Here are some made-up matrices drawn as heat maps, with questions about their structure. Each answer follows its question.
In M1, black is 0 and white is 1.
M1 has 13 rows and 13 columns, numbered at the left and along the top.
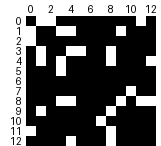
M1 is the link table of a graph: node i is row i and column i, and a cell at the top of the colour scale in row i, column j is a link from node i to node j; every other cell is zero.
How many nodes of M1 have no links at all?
1
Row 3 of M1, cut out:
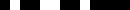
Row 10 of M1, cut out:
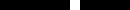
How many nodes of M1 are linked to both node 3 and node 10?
0
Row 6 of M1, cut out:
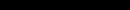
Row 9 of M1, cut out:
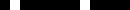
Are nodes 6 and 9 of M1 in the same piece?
no
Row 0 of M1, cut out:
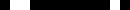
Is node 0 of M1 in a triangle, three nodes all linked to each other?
no
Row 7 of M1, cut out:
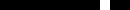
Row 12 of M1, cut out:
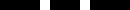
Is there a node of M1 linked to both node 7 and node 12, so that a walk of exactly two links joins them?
no
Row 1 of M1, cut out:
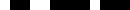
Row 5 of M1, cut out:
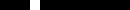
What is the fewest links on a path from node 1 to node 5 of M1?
2
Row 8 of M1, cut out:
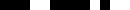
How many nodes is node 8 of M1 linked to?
5
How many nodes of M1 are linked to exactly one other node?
4
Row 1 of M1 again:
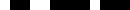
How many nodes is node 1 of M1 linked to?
4
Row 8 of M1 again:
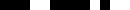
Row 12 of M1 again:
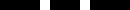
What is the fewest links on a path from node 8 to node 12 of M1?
1
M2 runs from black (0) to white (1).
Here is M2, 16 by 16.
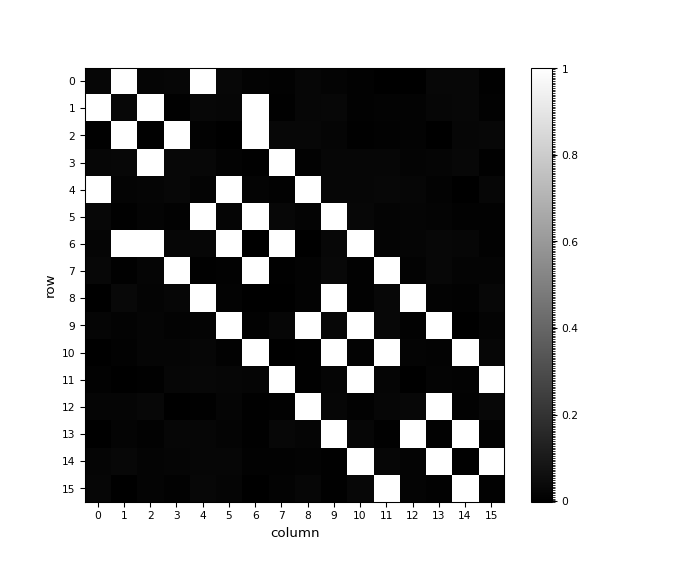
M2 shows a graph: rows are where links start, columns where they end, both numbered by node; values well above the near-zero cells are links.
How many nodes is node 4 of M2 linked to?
3
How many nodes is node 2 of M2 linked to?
3
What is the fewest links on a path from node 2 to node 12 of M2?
5
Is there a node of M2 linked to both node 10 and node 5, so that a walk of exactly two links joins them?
yes
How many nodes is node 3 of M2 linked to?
2
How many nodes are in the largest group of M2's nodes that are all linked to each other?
3
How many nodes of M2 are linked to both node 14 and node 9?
2
